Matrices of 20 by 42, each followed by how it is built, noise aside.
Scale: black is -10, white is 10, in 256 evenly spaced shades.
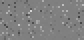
sparse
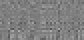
low rank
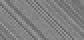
Toeplitz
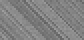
Toeplitz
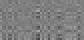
low rank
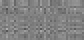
low rank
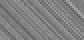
Toeplitz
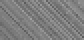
Toeplitz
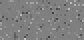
sparse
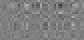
low rank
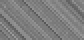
Toeplitz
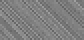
Toeplitz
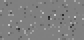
sparse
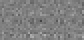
low rank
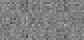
low rank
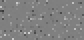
sparse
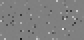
sparse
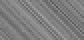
Toeplitz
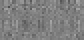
low rank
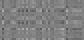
low rank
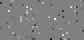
sparse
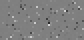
sparse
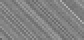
Toeplitz
